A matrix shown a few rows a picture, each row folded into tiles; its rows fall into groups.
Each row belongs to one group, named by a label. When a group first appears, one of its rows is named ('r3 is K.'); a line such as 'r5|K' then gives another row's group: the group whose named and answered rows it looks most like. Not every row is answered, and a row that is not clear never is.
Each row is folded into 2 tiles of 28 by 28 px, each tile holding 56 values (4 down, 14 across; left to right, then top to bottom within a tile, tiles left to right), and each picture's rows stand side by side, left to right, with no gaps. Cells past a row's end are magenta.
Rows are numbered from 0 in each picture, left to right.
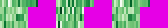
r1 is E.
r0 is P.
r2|P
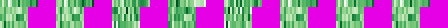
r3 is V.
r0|P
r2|E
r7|P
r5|P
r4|E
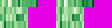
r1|P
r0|P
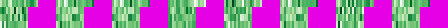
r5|P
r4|V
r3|V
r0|E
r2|P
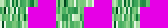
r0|E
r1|V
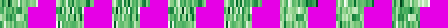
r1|E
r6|P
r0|V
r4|E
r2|E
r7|V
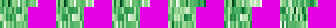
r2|V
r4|V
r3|P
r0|V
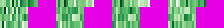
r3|P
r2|V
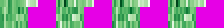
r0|V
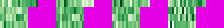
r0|P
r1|V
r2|V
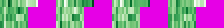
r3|V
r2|P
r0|V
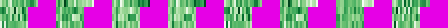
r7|E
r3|P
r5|V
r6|V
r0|E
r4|E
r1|V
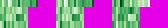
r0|P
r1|P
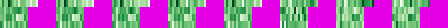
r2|V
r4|V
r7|P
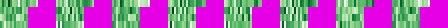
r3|E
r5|E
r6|P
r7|V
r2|V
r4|E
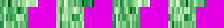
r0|V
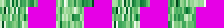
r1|P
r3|V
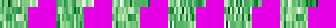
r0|V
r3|E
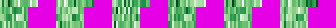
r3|V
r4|V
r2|E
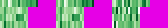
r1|P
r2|E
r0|P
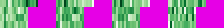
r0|P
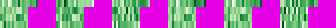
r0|P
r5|E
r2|E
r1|V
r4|P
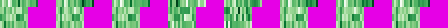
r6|P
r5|P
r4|E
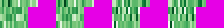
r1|V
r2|E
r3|E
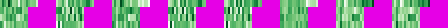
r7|P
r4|E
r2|V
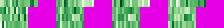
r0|E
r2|V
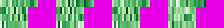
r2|E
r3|P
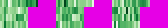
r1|V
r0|P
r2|E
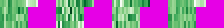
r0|V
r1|E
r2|P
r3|V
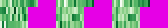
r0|E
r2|P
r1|P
